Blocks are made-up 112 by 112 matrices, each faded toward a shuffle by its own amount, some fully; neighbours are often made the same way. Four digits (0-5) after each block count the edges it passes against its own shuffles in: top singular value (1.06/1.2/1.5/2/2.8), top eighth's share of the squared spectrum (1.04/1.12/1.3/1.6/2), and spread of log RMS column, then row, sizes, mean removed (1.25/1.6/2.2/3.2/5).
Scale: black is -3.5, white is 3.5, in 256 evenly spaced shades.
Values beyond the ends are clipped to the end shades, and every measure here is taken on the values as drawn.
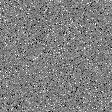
1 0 0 0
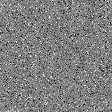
3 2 0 0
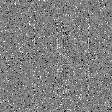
3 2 1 0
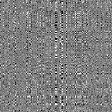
5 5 4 3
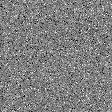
0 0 0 0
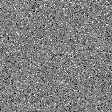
0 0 0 0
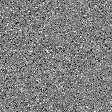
0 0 0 0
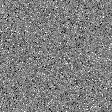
0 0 0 0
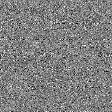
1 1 0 3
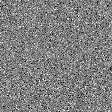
0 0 0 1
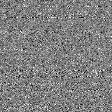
1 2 0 3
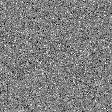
0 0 0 1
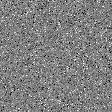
1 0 0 0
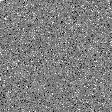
1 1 0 0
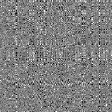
5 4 3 3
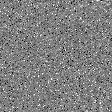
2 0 0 0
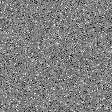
1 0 0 0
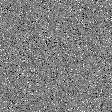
1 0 0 0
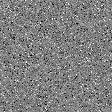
2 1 0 0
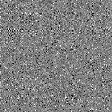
4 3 2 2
